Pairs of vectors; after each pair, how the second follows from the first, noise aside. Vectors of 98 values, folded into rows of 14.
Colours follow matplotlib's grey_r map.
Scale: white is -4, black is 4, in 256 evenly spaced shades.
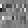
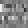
sign-scrambled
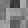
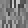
sign-scrambled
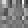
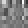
copied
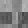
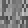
sign-scrambled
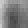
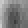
copied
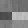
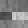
copied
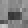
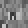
sign-scrambled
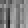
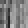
copied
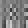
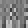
copied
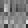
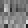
copied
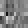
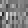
sign-scrambled
